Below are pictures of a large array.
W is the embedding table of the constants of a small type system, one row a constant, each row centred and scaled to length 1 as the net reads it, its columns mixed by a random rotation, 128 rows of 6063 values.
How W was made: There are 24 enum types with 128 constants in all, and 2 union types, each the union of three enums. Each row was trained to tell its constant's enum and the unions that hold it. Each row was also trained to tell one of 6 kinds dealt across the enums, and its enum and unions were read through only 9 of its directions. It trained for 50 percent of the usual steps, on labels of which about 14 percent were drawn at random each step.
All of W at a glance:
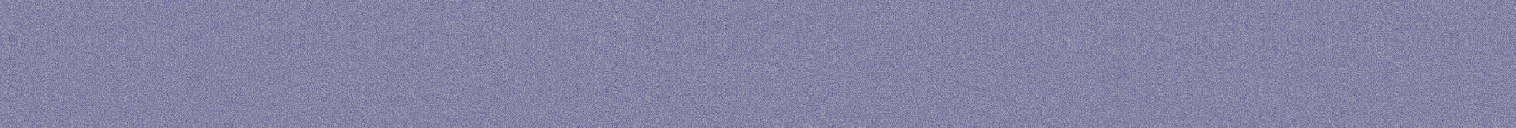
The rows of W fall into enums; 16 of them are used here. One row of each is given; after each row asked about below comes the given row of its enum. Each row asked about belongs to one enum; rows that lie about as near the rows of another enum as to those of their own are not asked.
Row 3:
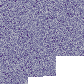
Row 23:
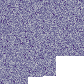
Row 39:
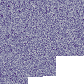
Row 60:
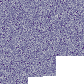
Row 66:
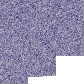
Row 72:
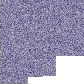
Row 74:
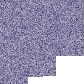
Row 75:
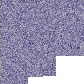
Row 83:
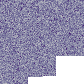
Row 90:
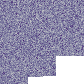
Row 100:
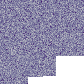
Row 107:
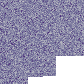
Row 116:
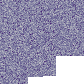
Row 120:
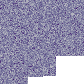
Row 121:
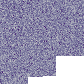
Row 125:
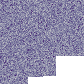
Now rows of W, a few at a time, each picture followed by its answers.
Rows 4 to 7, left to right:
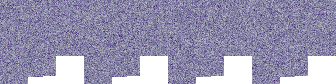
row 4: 72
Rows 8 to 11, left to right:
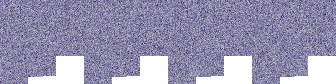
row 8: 90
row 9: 75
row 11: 23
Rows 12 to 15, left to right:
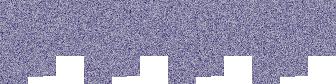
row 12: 116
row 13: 74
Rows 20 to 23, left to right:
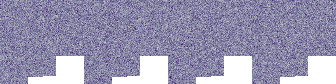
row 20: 60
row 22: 107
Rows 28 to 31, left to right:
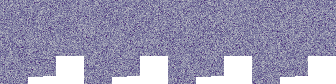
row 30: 39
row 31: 23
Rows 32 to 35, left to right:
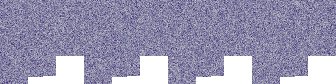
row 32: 107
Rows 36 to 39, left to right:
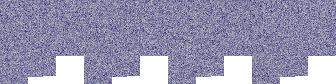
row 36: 100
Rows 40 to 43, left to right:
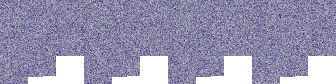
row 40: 74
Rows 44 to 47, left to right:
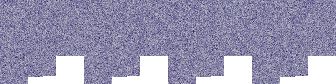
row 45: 120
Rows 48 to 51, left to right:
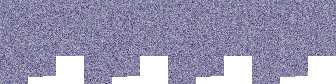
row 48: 120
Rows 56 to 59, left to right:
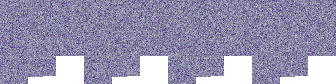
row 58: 39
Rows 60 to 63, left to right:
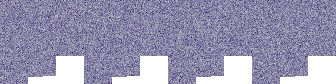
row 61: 116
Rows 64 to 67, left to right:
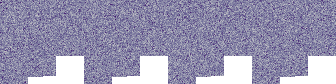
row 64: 116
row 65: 100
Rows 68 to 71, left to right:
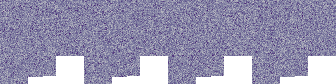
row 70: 107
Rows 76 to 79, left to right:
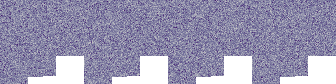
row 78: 72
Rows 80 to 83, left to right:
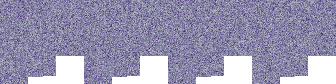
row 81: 107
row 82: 66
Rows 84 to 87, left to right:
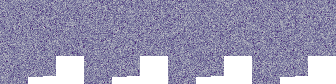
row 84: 121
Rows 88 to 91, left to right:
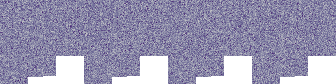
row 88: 74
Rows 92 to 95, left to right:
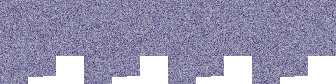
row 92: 121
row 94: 66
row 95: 66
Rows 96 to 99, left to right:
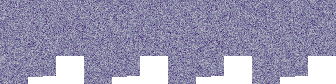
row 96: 60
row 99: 83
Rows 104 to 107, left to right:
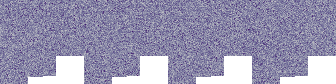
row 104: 120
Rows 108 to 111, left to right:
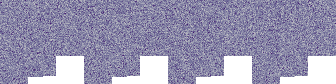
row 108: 116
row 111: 66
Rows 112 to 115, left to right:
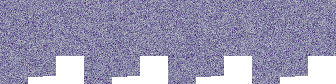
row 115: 121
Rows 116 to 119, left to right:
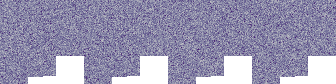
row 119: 120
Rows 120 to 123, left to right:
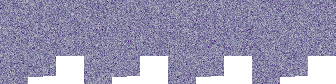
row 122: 74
